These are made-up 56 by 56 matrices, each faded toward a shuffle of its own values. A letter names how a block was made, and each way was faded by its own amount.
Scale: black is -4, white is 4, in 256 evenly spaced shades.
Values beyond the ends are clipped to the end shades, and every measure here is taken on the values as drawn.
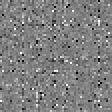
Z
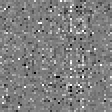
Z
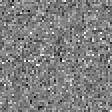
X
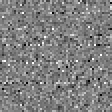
X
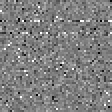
X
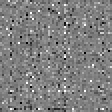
Z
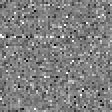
X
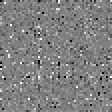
Z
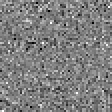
X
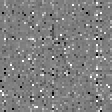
Z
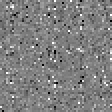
Z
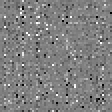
Z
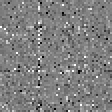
Z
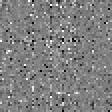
Z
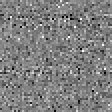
X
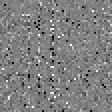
Z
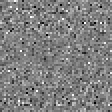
X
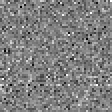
X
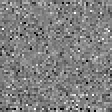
X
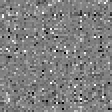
Z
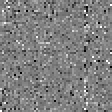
Z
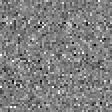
X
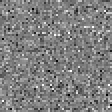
X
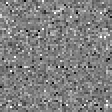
X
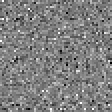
X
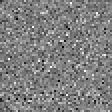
X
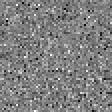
X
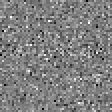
X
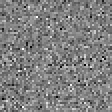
X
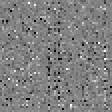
Z
